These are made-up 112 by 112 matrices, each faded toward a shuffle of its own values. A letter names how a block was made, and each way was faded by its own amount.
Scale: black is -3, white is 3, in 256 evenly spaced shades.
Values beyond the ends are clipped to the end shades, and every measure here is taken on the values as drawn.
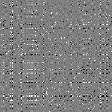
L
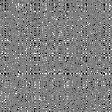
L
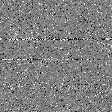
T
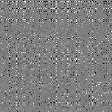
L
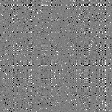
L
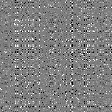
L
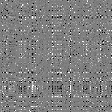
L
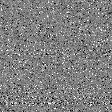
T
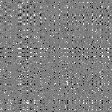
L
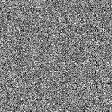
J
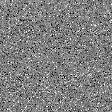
T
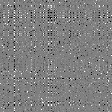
L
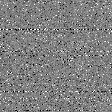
T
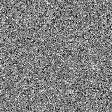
J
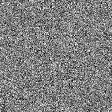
J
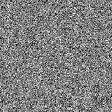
J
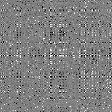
L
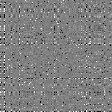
L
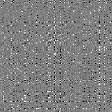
L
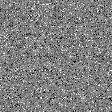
T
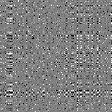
L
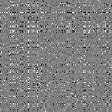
L
